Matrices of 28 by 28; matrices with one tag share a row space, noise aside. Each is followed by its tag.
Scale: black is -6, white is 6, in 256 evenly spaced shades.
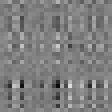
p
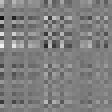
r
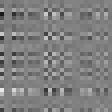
r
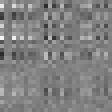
r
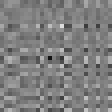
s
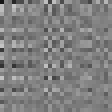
r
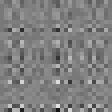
p
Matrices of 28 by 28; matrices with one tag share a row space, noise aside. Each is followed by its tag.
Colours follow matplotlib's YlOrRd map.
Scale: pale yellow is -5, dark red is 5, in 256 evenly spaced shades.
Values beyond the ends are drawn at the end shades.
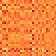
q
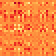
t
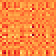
q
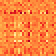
t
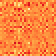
t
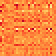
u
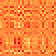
t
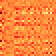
u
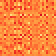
t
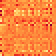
u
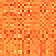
t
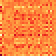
u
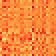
q
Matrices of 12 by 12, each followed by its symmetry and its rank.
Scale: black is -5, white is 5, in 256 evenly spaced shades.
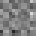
antisymmetric, rank two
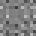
antisymmetric, rank two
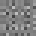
antisymmetric, rank two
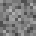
symmetric, full rank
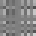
neither, rank one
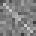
symmetric, full rank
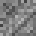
symmetric, full rank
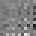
antisymmetric, rank two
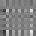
neither, rank one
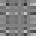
neither, rank one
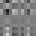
neither, rank one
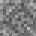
symmetric, full rank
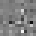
antisymmetric, rank two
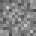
symmetric, full rank
